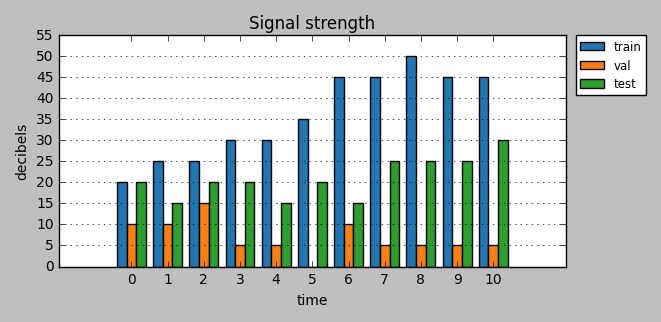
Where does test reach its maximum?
10
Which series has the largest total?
train
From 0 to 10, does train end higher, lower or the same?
higher
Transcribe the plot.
Title: Signal strength
x-axis: time, ticks 0 1 2 3 4 5 6 7 8 9 10
y-axis: decibels, ticks 0 5 10 15 20 25 30 35 40 45 50 55
Legend: train, val, test
Values:
train: 20 25 25 30 30 35 45 45 50 45 45
val: 10 10 15 5 5 0 10 5 5 5 5
test: 20 15 20 20 15 20 15 25 25 25 30
